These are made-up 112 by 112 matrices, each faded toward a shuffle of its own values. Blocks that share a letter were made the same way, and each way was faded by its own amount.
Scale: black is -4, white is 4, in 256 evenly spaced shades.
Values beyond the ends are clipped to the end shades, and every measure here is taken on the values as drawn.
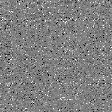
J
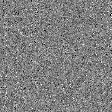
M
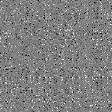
J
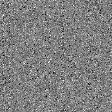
M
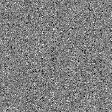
M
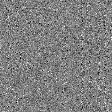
M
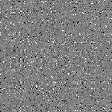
J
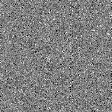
M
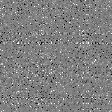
J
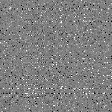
J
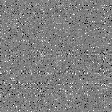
J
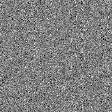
M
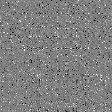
J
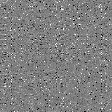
J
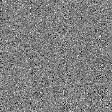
M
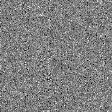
M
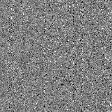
M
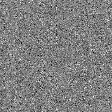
M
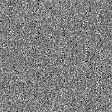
M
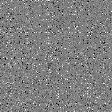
J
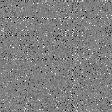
J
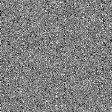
M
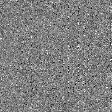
M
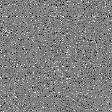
J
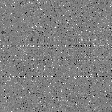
J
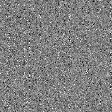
M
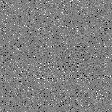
J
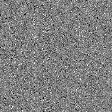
M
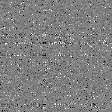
J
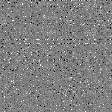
J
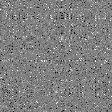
J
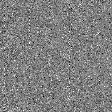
M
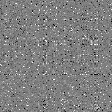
J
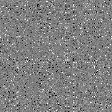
J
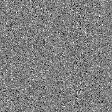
M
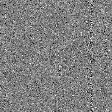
M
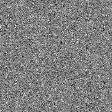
M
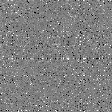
J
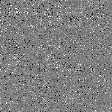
J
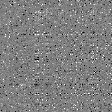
J
